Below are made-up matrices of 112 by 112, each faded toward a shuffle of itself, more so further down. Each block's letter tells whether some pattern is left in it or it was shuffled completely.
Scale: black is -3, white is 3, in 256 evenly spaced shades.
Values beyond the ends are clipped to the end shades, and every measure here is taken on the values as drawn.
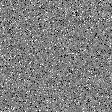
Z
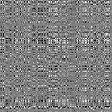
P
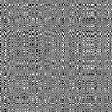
P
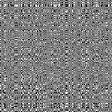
P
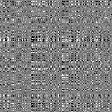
P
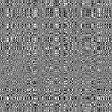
P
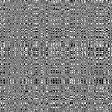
P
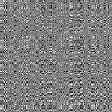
P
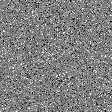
Z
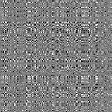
P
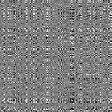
P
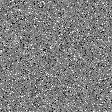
Z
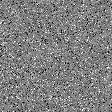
Z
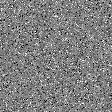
Z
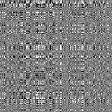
P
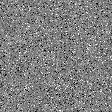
Z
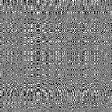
P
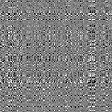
P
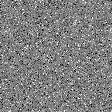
Z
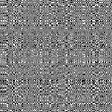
P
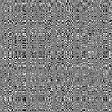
P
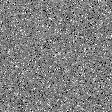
Z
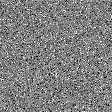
Z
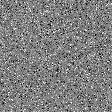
Z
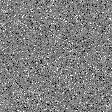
Z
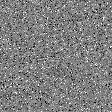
Z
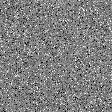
Z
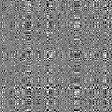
P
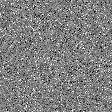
Z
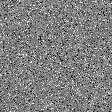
Z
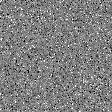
Z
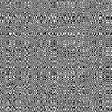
P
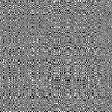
P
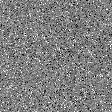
Z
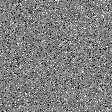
Z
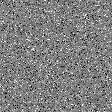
Z
